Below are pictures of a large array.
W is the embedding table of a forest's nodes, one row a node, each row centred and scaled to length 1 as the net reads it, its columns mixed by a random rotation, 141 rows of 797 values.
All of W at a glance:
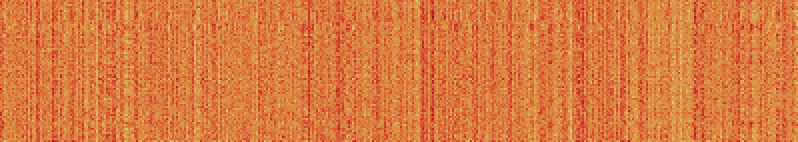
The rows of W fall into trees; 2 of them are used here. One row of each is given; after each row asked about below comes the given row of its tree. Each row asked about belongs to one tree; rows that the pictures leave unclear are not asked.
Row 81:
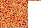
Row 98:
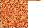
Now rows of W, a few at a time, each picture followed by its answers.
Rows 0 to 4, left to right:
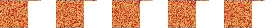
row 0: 81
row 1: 98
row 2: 81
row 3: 81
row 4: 98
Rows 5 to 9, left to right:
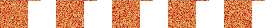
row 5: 81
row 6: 81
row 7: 98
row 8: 81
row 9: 98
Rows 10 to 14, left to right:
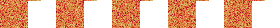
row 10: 81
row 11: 81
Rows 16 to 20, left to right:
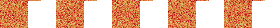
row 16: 81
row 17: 81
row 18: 81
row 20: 81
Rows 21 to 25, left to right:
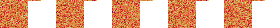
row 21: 98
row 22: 98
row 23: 81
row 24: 98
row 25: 98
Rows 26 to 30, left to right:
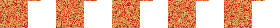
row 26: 98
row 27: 98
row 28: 98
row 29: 98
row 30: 98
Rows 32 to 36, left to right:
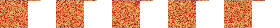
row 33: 98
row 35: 81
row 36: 98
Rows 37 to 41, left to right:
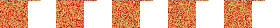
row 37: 81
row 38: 98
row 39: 81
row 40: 81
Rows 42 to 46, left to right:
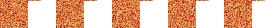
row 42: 81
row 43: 98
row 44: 98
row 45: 81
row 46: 81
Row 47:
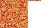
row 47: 98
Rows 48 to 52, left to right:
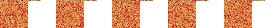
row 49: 98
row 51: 98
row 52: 81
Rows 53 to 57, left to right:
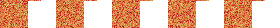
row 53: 81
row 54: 98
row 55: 81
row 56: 81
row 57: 98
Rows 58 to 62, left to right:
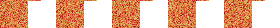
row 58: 98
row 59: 81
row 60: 98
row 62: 98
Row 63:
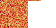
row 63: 98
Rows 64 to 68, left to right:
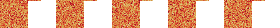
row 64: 81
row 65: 98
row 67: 81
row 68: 81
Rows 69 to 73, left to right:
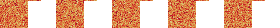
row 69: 98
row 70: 81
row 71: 98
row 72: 81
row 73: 98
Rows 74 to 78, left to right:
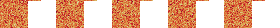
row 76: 81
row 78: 98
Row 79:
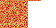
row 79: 98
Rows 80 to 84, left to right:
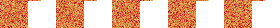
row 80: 81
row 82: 81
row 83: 81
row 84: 98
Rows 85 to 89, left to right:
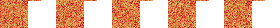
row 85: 81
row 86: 98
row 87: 81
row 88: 81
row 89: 81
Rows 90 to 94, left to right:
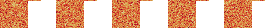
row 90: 81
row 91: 98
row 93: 81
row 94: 98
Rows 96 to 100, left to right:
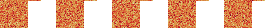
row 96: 98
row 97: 81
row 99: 81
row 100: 81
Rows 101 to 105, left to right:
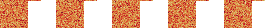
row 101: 98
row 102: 81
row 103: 98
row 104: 98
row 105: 81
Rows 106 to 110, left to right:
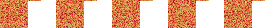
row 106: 98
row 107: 81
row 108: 81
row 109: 81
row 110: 81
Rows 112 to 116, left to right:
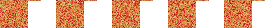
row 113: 81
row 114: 81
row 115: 81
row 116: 81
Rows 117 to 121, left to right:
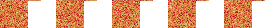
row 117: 98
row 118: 81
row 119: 81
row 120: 81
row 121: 98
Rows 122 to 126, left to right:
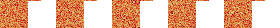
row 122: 98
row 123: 98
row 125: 98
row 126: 98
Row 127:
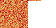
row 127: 81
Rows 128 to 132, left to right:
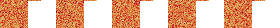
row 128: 81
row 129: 81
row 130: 81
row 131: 98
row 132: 81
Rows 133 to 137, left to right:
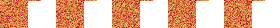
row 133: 98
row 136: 81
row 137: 81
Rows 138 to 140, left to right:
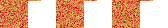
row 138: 81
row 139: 98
